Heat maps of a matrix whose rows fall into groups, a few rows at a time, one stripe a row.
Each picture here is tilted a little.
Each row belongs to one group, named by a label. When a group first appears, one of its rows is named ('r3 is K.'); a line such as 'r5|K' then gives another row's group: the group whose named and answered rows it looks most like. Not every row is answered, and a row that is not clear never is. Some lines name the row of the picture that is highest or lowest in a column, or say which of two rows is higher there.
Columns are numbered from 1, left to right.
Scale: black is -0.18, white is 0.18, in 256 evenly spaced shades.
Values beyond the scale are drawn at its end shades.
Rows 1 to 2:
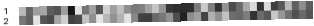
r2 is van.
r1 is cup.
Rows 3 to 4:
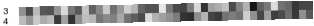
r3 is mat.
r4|cup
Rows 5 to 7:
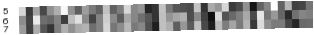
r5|mat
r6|mat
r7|mat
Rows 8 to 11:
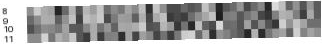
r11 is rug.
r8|cup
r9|cup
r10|van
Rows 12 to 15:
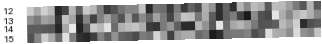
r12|cup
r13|rug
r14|van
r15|rug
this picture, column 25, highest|14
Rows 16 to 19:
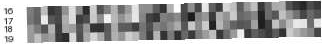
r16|mat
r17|van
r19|cup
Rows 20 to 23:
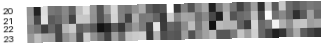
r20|mat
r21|mat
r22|rug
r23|cup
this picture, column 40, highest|22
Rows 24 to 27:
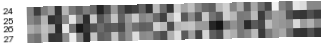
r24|rug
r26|rug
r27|mat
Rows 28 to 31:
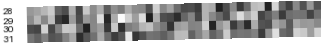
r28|cup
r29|cup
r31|rug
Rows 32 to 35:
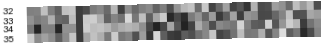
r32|rug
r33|cup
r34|van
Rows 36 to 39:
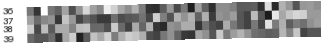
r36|van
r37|rug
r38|mat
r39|van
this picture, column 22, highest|37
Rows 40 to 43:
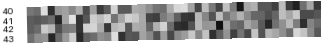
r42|cup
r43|rug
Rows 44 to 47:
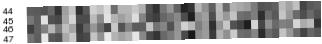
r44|van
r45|van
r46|rug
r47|van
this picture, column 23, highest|46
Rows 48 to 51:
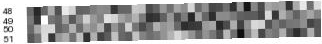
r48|rug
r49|van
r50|cup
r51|mat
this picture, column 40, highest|48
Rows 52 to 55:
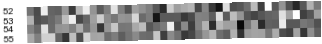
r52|mat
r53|van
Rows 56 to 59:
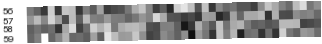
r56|rug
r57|cup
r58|van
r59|van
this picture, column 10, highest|58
